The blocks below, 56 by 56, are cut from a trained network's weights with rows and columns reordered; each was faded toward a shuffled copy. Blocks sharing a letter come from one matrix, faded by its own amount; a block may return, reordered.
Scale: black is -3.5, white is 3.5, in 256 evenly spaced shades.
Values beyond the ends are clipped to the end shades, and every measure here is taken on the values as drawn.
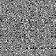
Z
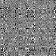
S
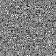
Z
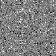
Z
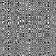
S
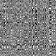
S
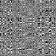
S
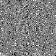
Z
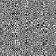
S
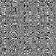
S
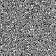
Z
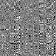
S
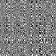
S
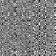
S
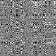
S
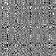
S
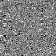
Z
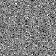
Z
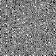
Z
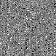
Z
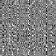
S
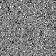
Z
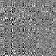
S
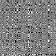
S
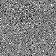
Z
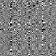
S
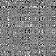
S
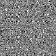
Z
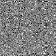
Z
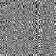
S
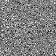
Z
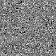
Z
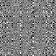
S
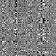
S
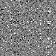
Z
